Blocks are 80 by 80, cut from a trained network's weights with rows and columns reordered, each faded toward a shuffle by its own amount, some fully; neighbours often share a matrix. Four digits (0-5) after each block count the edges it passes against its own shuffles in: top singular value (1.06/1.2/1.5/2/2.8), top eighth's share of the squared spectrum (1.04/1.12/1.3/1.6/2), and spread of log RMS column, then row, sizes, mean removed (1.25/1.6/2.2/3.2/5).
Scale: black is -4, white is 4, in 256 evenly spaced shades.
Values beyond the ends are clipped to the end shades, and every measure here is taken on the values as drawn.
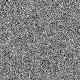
1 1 0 0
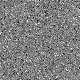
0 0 0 0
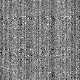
4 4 1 3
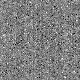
2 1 0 1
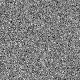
0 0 0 0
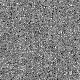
1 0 0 0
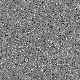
0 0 0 0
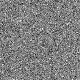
1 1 0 0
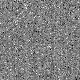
1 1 0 0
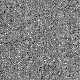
1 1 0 0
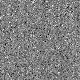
1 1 0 0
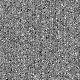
2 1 0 0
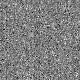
1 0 0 0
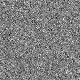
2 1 0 0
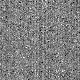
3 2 0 1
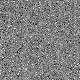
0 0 0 0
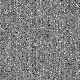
2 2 0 1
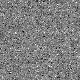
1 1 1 0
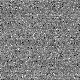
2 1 1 0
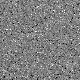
0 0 0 0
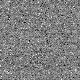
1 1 1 0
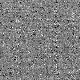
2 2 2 0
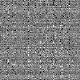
3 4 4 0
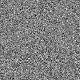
3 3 1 1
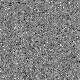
1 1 0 0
